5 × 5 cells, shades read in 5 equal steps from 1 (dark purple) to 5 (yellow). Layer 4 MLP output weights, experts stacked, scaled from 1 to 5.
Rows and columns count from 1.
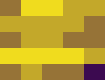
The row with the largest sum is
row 4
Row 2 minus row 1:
1 -1 -1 0 -1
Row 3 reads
3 4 4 3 3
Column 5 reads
4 3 3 4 1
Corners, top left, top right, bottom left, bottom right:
3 4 3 1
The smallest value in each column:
3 4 3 3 1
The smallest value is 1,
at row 5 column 5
